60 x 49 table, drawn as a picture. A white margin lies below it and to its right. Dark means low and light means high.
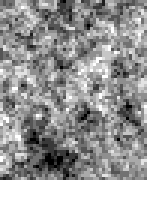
Stripes: none. Grain: blotchy. Odd rows or columns: none. Ninth with the lowest average: bottom middle.
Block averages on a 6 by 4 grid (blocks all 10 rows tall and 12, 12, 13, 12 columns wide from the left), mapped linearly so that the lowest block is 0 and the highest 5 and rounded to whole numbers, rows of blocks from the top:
4 2 3 3
3 3 4 4
4 3 5 3
4 4 4 3
3 2 3 3
3 0 3 4
